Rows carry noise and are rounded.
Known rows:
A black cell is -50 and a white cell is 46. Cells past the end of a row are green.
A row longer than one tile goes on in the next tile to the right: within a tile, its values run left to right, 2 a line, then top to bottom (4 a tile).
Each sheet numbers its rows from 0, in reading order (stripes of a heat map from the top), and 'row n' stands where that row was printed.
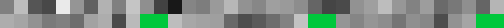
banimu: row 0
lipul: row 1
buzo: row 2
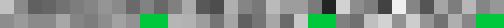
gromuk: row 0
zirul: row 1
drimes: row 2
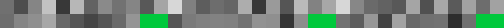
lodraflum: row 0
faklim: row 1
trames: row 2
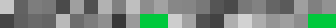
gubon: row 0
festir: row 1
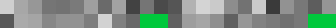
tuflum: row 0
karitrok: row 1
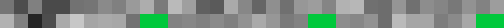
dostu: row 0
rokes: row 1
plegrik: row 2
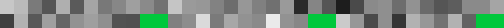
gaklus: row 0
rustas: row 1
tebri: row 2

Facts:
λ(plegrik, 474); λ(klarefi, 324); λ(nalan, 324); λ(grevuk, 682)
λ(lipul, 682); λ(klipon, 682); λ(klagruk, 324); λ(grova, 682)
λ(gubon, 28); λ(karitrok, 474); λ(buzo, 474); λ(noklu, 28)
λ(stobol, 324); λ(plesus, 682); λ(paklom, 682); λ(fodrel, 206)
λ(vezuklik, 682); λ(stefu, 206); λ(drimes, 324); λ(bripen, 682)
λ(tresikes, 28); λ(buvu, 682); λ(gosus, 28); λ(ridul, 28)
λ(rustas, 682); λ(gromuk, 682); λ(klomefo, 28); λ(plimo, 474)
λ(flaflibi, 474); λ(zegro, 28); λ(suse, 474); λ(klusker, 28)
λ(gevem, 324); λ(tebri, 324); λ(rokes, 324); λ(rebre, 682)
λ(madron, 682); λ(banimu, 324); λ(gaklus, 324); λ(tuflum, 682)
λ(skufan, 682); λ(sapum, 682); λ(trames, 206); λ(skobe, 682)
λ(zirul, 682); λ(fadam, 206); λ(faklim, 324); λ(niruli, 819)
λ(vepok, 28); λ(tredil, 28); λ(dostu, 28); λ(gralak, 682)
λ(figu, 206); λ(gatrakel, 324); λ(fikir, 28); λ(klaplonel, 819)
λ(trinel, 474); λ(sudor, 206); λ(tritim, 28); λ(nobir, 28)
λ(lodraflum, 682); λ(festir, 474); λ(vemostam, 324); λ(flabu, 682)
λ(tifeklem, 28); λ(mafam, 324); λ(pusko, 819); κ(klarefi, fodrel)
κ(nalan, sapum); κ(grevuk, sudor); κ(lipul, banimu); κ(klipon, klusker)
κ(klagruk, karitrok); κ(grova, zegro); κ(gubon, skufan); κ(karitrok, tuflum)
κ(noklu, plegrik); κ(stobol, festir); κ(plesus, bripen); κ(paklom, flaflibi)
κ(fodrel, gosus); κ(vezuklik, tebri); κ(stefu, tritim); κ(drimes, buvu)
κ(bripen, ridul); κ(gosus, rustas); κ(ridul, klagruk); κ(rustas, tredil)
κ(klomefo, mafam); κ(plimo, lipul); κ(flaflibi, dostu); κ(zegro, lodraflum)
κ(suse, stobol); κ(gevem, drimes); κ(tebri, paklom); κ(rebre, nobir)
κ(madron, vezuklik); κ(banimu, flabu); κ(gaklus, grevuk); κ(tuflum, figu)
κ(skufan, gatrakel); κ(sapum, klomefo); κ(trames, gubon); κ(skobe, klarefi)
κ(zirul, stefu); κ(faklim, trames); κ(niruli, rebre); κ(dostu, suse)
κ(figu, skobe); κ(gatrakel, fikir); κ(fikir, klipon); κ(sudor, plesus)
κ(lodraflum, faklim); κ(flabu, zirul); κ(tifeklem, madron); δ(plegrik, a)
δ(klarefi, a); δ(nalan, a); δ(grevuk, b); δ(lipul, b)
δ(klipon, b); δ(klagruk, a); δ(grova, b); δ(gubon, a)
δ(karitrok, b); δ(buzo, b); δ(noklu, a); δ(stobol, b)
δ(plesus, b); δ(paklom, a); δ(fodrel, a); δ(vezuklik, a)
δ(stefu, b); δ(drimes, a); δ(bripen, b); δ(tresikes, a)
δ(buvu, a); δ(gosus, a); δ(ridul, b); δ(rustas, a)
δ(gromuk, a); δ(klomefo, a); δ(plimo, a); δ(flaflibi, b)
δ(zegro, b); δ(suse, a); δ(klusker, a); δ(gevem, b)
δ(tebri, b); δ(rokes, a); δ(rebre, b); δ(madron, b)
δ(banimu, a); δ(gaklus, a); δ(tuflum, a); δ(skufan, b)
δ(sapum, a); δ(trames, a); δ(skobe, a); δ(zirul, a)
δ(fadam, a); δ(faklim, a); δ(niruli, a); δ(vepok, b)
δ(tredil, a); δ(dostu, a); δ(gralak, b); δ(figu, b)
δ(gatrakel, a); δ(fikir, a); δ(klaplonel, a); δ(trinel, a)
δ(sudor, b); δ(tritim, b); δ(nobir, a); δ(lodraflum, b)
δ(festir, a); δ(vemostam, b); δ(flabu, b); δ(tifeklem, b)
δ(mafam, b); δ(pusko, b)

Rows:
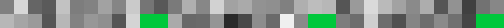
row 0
plimo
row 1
mafam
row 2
figu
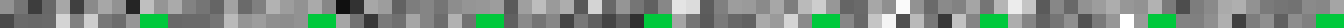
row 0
nobir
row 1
noklu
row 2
tifeklem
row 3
sudor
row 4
nalan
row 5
gevem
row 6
sapum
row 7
vemostam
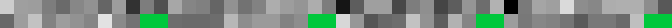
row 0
skobe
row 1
tresikes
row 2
flaflibi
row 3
tritim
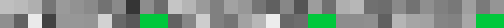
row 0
fodrel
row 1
klarefi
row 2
trinel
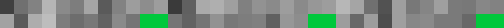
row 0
pusko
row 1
vepok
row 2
fadam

